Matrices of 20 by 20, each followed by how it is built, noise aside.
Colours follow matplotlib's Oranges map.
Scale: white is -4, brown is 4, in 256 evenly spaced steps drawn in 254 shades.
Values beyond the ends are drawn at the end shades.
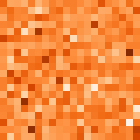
noise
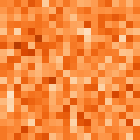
noise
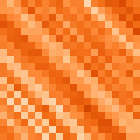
Toeplitz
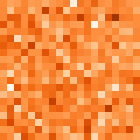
noise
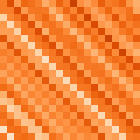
Toeplitz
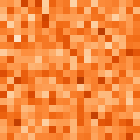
noise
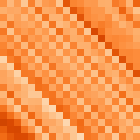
Toeplitz
